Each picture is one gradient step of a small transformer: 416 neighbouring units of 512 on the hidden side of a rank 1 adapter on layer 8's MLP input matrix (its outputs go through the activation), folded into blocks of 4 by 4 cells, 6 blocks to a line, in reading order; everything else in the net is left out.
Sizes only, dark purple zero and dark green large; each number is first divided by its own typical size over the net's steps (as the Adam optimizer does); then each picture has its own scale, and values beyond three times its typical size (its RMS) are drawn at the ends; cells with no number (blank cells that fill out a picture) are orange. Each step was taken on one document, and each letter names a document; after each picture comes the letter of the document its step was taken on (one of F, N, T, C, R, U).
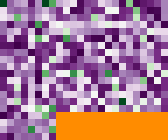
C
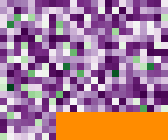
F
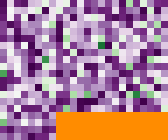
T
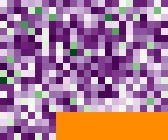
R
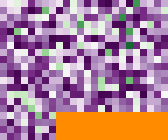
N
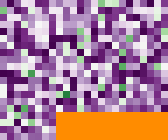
F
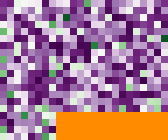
N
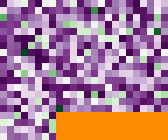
N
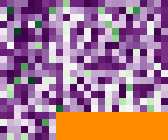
C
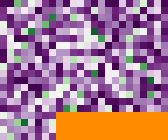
T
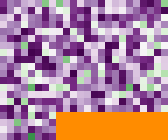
T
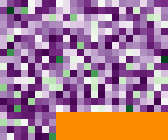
T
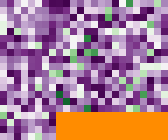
R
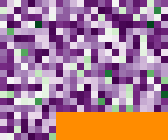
R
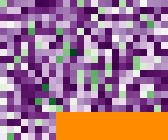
F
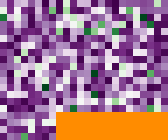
C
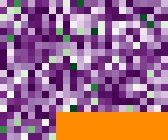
C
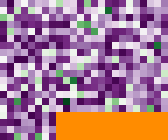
R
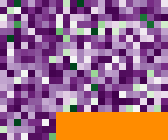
C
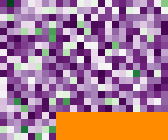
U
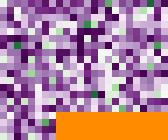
N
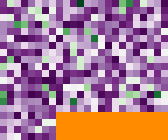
T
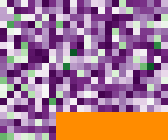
F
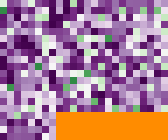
N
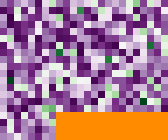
U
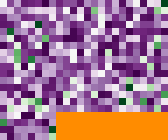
R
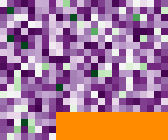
C
